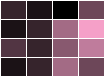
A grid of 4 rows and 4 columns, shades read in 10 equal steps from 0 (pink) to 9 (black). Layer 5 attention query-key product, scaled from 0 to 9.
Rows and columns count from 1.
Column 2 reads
8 7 7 7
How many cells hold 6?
1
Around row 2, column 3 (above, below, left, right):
9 4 7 0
